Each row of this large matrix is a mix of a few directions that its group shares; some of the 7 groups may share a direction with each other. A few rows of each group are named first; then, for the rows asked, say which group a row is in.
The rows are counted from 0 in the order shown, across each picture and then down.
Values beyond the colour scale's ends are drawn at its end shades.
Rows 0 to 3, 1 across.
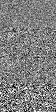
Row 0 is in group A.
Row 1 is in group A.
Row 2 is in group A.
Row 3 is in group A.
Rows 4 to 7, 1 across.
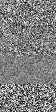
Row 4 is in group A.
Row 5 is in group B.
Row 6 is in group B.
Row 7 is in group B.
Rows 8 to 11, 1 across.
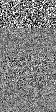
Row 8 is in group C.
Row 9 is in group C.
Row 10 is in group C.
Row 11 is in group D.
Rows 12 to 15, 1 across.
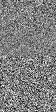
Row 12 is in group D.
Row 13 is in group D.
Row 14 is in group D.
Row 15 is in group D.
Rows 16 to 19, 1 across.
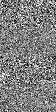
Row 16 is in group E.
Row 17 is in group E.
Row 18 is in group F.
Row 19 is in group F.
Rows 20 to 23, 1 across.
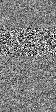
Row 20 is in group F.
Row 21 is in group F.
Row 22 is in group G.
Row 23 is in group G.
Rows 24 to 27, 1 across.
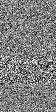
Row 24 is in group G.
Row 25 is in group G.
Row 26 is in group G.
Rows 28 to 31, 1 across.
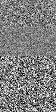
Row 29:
G
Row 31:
D
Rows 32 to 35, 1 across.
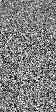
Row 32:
E
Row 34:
B
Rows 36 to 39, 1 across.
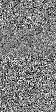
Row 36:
C
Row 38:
C
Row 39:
G
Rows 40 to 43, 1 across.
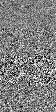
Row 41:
D
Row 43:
G
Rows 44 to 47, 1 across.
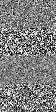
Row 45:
G
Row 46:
B
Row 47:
A
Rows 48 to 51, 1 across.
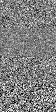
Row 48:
F
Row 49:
F
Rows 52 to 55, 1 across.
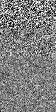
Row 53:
G
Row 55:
A
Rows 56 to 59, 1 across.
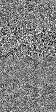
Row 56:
F
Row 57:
D
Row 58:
D
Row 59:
D
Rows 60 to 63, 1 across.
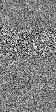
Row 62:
A
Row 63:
C
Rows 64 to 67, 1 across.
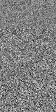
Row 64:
C
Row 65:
B
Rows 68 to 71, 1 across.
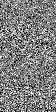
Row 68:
C
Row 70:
D
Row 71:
F
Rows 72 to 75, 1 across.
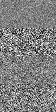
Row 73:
B
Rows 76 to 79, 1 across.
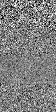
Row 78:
A
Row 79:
D
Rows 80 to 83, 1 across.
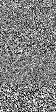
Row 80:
G
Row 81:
G
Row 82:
C
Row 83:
C
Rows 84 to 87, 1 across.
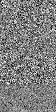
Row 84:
E
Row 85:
E
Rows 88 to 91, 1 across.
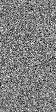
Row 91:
B
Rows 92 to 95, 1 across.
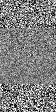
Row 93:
F
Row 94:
D
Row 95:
B
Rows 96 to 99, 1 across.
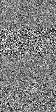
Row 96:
E
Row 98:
D
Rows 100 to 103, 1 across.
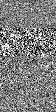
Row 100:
F
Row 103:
D
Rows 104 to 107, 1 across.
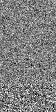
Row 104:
F
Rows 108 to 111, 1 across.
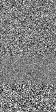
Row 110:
C
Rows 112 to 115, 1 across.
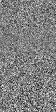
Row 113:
B
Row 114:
B
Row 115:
C
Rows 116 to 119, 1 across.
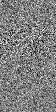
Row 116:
D
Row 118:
D
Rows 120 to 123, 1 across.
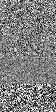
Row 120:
D
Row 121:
B
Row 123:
D
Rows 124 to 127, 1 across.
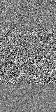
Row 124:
E
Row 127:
C
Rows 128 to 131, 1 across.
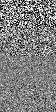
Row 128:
F
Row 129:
B
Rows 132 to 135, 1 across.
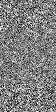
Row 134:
B
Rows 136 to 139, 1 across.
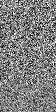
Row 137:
D
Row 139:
C
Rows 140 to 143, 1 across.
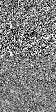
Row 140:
G
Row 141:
G
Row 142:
F
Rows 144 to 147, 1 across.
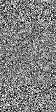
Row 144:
G
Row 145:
C
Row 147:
E
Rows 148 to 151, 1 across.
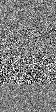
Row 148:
D
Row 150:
C
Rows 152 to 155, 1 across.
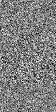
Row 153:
C
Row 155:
C
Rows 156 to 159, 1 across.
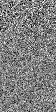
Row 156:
C
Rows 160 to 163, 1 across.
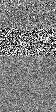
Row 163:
A
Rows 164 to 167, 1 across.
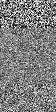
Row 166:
F
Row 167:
D
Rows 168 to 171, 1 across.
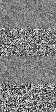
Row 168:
F
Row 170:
F
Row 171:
C
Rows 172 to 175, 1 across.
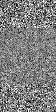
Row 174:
A
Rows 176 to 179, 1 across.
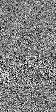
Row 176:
A
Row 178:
F
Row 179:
F
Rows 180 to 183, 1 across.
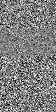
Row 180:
D
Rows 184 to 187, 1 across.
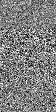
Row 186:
F
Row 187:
G
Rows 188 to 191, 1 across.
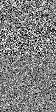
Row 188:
B
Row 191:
E
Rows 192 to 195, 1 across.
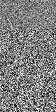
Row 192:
G
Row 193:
F
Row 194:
D
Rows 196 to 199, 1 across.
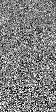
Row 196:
F
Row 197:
D
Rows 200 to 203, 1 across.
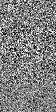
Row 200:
A
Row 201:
C
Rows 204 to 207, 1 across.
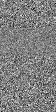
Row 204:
A
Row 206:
D
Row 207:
G
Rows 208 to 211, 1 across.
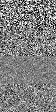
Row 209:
D
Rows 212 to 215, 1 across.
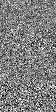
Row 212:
C
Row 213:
G
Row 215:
E
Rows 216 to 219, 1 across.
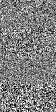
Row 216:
B
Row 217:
C
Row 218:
F
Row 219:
C
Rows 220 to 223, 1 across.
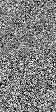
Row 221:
B
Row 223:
D
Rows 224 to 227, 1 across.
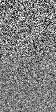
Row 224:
B
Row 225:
C
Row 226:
E
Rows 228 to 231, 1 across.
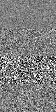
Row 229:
E
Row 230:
E
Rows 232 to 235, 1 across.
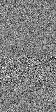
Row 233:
A
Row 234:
E
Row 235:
D
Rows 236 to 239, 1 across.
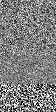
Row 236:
E
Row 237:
A
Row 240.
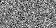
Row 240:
B
